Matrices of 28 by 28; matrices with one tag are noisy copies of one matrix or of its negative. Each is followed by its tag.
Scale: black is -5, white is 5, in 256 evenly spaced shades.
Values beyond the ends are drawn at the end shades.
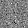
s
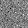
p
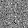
s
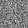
s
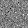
p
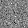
s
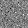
p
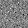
p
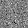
s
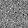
p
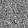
s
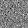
p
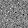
p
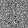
s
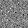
p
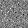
p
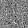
s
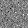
p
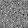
p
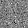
s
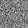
p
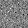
p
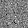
s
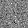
s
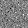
p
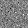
p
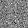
s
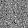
s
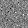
p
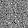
s
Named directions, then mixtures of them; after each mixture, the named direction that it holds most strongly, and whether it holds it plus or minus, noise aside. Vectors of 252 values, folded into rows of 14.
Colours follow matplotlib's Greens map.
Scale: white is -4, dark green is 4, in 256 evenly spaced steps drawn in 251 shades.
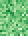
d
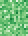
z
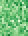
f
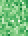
f, plus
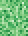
f, plus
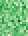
f, minus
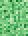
z, minus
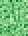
z, minus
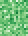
z, plus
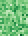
d, minus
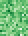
d, plus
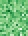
d, plus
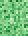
z, minus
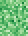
f, minus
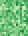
f, plus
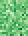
d, minus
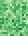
d, minus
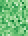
f, minus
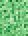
z, minus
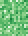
z, plus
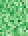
f, minus
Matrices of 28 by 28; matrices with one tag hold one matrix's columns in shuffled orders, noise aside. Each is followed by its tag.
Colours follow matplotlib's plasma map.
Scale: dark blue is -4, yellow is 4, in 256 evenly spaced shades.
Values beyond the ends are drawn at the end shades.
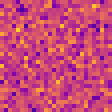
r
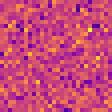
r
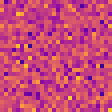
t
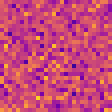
t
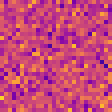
t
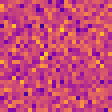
r
